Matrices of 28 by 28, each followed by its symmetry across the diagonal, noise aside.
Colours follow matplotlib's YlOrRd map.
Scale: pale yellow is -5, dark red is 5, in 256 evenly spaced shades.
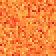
antisymmetric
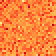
symmetric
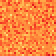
antisymmetric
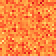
antisymmetric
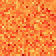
neither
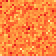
symmetric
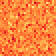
neither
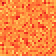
symmetric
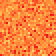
symmetric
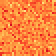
antisymmetric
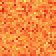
neither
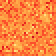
symmetric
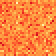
neither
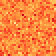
antisymmetric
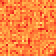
symmetric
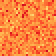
neither
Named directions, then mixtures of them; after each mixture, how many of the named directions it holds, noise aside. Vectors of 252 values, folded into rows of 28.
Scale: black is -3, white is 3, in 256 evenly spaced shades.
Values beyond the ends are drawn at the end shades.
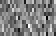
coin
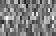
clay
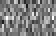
one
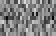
one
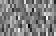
one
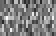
one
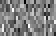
two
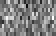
one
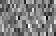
one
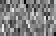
two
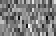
two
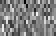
two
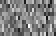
one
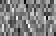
two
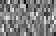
two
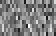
one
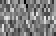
two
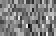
two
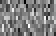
two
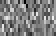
two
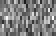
one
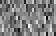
one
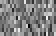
one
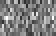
one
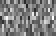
one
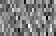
one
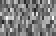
one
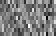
one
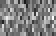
one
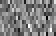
one
